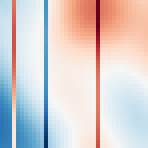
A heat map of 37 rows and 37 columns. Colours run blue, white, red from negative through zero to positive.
On average the colour sits 50% of the way up the scale. There is an overall slope up to the top right. Columns 4, 12 and 25 stand out from the rest. The bottom left is the ninth with the lowest average.
